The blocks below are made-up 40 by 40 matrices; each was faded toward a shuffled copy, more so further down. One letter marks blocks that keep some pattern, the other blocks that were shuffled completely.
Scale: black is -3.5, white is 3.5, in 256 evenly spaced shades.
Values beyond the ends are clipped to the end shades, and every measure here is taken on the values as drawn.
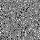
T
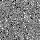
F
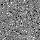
F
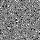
F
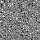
T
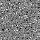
T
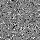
F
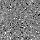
T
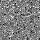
T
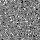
F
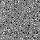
T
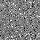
T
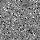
F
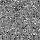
T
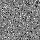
F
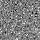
T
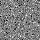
F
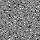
T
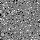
T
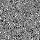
F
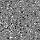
T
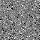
T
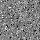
F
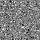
F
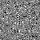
T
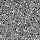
F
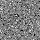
F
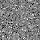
T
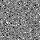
T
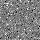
F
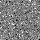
F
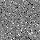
F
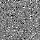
T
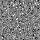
T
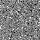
T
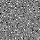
T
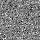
F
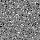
F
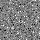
F
